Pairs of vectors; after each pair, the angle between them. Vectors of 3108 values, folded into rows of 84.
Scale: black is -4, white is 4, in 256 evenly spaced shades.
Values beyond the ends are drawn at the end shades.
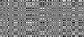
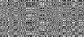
nearly opposite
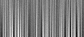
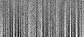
nearly opposite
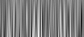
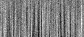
nearly opposite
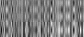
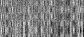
nearly opposite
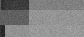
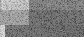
nearly opposite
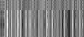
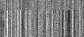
nearly parallel
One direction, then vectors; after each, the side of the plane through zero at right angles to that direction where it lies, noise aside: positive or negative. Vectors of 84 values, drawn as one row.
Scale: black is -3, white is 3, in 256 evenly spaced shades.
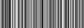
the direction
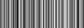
negative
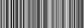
negative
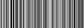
negative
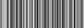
negative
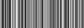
positive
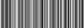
positive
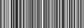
negative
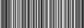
positive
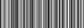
negative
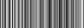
positive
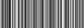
positive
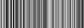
negative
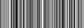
negative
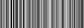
negative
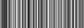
positive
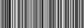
positive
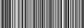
positive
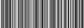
positive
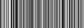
negative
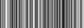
negative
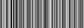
negative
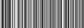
positive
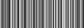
positive
